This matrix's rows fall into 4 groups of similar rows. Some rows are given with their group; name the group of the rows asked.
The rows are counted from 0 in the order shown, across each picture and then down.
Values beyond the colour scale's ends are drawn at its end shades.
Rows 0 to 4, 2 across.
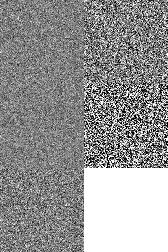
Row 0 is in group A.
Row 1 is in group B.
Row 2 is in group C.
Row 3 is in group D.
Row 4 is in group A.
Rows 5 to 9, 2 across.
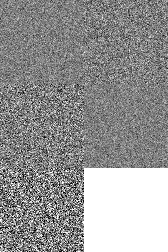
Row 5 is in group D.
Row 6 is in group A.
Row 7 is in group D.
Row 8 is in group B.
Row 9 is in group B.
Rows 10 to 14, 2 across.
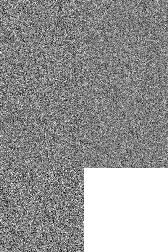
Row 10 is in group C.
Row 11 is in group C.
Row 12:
A
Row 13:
B
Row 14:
B
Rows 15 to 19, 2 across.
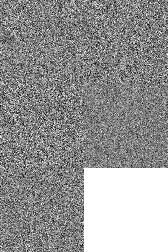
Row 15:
C
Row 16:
B
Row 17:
C
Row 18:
B
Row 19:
D
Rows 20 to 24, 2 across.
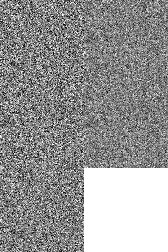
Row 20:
B
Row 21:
C
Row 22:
C
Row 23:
C
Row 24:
B
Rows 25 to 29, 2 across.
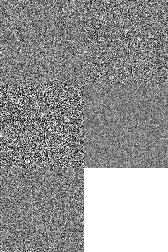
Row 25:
C
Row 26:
A
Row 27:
A
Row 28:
C
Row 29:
D
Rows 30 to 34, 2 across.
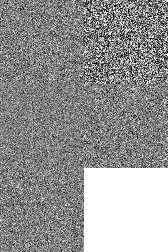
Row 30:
D
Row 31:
A
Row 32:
D
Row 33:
B
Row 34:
A
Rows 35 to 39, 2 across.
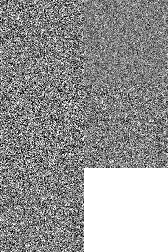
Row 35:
A
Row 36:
B
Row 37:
D
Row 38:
A
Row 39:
A
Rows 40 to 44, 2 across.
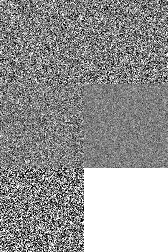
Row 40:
B
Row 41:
D
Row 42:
A
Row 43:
B
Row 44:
D
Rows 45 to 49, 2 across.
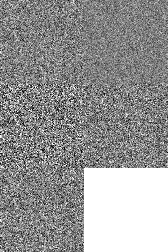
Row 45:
C
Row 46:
B
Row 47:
C
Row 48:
A
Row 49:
C
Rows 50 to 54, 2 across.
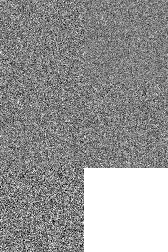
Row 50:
B
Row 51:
A
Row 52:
A
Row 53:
C
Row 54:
D
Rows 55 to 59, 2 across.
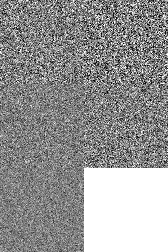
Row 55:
C
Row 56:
B
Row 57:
A
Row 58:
D
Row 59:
B
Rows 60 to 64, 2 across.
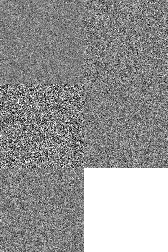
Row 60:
B
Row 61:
B
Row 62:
A
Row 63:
D
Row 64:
C
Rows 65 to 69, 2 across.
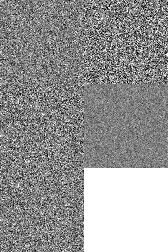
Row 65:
B
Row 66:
D
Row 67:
A
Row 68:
B
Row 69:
A
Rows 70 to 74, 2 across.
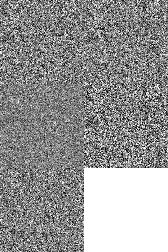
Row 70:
C
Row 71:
C
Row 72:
A
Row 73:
C
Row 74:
B
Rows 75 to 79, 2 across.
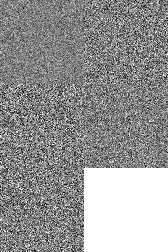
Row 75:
C
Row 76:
D
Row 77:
C
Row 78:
A
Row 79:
A
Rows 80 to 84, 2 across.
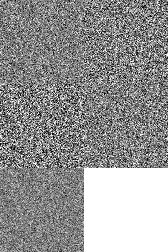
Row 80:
B
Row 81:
D
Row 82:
B
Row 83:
D
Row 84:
B
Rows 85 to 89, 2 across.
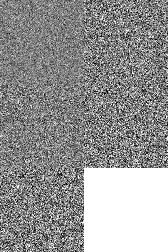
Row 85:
B
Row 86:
A
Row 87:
A
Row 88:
D
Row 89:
D
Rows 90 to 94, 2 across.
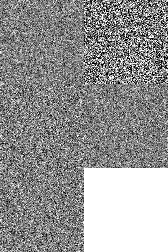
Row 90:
C
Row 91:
A
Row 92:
B
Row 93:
B
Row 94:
B
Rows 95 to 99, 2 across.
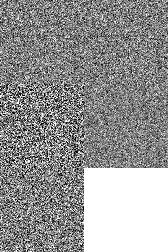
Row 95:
A
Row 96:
A
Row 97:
A
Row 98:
C
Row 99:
D
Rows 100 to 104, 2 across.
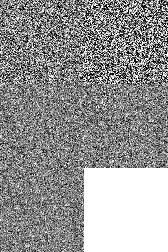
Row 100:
D
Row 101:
D
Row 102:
B
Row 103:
A
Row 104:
A
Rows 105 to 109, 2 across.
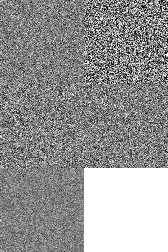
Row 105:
B
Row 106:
D
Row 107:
C
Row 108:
A
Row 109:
C
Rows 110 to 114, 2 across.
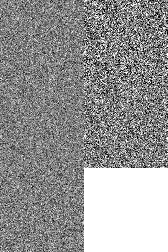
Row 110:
D
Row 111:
B
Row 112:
B
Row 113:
B
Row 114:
D
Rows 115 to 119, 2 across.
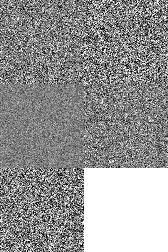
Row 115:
D
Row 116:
C
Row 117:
D
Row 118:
A
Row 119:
D
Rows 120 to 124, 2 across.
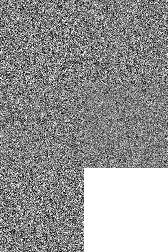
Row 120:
D
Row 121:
B
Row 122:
A
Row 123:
D
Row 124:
B
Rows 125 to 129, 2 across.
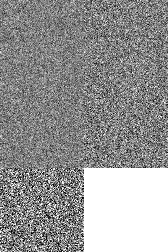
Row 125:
C
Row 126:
A
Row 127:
B
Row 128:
B
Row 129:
B
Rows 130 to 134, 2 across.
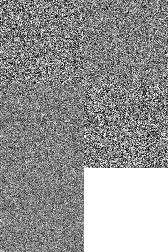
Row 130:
A
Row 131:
D
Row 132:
A
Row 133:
C
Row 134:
C
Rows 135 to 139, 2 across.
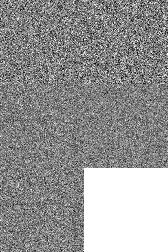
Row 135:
D
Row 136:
B
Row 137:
A
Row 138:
D
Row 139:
A
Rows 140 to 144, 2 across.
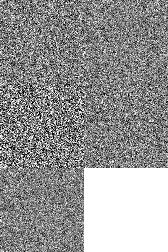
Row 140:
B
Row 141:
C
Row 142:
B
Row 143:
A
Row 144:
C
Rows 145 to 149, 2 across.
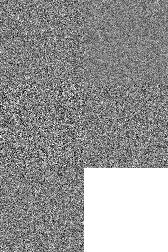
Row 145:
A
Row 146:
C
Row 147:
C
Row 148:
D
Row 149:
D
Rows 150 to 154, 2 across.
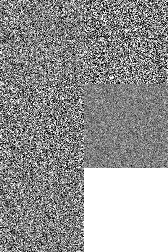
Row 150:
C
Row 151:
A
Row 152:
B
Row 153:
B
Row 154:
B
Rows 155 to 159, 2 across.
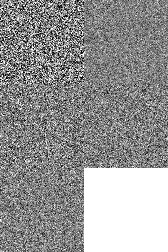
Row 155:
D
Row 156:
C
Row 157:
A
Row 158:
D
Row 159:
C
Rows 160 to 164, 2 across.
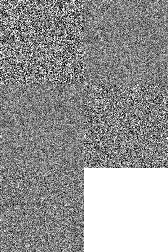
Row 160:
C
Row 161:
C
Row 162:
C
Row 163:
B
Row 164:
A
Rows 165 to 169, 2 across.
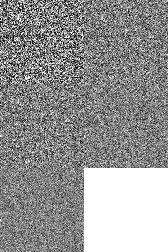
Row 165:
A
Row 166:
A
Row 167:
A
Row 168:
C
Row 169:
C
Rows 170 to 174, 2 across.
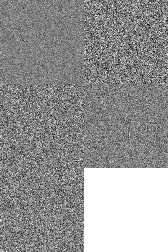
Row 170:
C
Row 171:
B
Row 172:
B
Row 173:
A
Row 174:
C
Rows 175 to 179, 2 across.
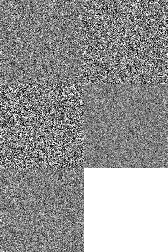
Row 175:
B
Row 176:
B
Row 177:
C
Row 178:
B
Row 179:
C
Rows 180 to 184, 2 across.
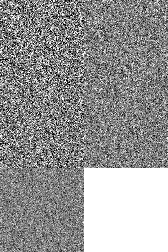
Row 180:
B
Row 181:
C
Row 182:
B
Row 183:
B
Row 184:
B
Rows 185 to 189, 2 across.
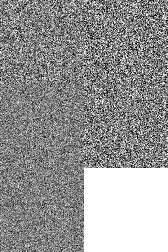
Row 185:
C
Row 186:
B
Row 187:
D
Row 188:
B
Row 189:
A
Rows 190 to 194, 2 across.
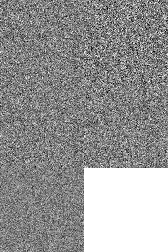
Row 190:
A
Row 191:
B
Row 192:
A
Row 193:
C
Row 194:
D
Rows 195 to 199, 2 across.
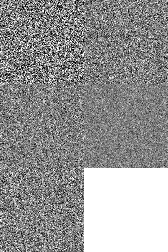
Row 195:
D
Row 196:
A
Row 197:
B
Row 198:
B
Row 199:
C
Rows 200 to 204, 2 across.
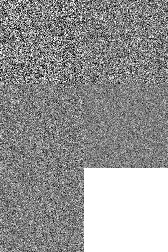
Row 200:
C
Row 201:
A
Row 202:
B
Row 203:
B
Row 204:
B
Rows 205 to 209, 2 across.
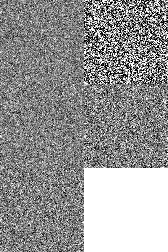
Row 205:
A
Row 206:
C
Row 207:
C
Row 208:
B
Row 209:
B
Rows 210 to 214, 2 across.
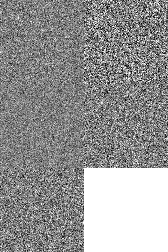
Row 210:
A
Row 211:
C
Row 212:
D
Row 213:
D
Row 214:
D
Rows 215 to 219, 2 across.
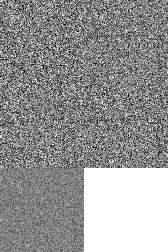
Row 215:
B
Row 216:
A
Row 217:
C
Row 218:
A
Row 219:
A
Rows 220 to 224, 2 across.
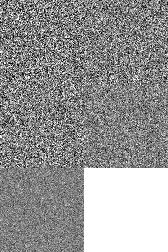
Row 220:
A
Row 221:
D
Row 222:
C
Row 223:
C
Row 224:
A
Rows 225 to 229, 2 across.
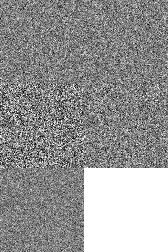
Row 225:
D
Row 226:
B
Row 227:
C
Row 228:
C
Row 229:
A
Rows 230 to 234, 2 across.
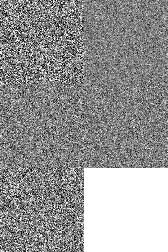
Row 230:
C
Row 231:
B
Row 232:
B
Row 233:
B
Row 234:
C
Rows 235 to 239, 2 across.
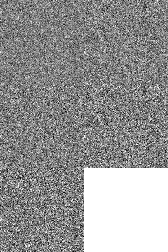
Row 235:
A
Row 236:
C
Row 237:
B
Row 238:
C
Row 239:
A
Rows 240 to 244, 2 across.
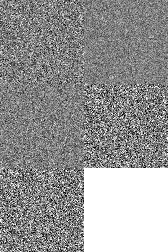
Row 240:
B
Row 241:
A
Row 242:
D
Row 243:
B
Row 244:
B
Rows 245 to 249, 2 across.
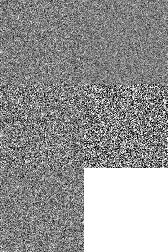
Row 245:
A
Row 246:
B
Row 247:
A
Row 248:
B
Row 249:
D
